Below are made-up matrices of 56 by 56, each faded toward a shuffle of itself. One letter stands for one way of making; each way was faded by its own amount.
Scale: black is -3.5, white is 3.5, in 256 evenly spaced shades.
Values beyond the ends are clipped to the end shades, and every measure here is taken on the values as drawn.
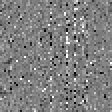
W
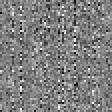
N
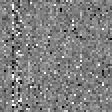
W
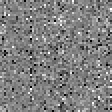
W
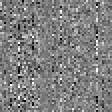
N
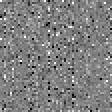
W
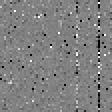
W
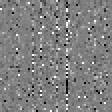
W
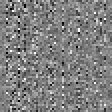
N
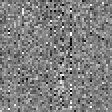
N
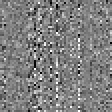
N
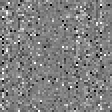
W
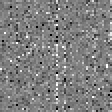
W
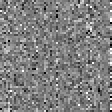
N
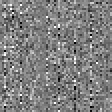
N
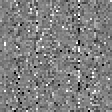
W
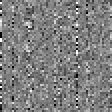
N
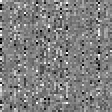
N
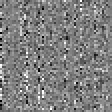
N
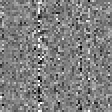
N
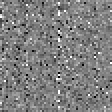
W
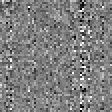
N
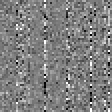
N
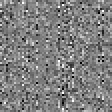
N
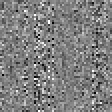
N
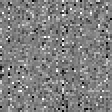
W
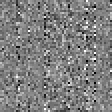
N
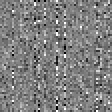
N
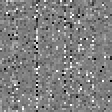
W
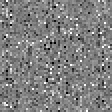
W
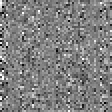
N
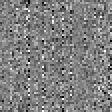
N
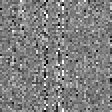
N
